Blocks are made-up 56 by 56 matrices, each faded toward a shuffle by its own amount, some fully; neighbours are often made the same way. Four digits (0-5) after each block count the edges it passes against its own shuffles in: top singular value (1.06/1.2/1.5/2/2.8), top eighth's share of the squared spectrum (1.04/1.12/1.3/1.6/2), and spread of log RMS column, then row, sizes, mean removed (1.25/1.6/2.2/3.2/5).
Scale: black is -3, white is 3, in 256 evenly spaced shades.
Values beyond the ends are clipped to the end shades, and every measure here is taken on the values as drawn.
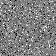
0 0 0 0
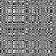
5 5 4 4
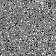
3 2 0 1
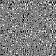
4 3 2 2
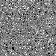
3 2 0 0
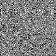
3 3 1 1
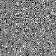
3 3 2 1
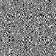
4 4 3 2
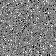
0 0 0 0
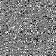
3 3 2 2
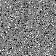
2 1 0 0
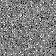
2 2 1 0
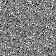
1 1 0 0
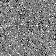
0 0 0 0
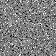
1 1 0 0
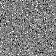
2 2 0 0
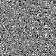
3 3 2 1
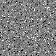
0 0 0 0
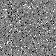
1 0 0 0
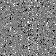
1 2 2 0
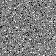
0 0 0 0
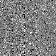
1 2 2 0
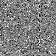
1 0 1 0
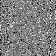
1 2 2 0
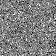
0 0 0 0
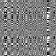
5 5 4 3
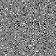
3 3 2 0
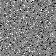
2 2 1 0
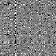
4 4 2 2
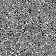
1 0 0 0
